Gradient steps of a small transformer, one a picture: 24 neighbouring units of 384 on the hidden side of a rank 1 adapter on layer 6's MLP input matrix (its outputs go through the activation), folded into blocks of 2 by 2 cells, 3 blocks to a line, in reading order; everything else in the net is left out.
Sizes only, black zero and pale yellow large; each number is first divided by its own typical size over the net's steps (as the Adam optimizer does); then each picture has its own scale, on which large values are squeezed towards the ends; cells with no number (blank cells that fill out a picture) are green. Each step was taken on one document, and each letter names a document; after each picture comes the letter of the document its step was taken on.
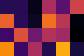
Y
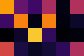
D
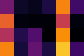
Y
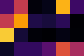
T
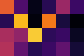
D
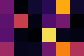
T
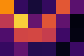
D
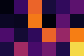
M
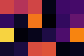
M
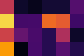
Y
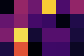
D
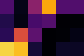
D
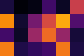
Y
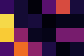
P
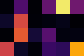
T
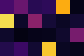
P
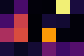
T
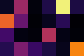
T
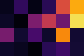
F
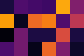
F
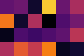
P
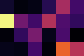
Y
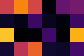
M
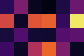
F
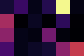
T
